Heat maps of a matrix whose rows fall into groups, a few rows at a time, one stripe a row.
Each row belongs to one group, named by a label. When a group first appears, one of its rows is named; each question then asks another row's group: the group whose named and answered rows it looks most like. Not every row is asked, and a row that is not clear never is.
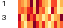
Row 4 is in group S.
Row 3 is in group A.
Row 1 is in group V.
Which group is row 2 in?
V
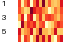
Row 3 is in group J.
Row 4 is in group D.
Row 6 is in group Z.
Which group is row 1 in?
Z
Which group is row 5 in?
V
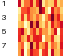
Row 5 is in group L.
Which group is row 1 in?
V
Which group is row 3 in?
J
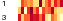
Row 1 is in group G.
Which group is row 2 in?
J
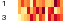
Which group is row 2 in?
Z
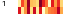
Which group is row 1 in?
D
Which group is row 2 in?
A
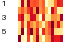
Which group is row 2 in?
V
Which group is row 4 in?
J
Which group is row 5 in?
J
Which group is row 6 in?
A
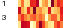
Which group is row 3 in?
L
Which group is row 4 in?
D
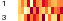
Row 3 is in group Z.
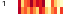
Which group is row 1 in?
V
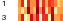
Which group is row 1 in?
J
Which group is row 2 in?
Z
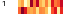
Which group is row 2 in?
L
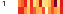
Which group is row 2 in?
L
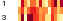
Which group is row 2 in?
S
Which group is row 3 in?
J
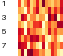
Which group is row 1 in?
Z
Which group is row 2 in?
A
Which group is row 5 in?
A
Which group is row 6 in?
V
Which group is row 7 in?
L
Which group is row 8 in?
J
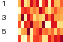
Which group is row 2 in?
D
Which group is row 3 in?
J
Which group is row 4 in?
V
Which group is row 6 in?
A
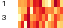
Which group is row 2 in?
Z
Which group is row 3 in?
D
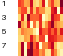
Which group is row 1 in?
L
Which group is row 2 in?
L
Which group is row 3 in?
J
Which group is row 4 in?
A
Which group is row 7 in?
J
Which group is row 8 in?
J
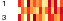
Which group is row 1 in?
A
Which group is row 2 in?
G
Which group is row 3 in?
A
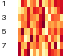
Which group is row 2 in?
Z
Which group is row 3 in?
D
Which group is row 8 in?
A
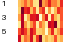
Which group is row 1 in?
G
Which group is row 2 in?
D
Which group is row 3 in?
S
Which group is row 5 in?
L
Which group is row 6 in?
V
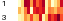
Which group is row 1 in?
Z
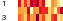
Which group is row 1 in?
V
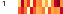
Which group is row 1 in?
D
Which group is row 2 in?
L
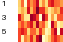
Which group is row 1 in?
J
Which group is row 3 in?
S
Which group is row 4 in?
V
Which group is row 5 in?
L
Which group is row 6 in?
V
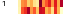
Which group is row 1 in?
G
